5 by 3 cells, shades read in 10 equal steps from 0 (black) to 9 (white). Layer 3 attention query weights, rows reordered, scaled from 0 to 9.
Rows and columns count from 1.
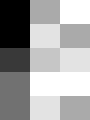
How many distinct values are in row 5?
3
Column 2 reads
6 8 7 9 8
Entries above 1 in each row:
2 2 3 3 3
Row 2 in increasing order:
0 6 8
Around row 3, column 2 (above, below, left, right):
8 9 2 8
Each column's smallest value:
0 6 6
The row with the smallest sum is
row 2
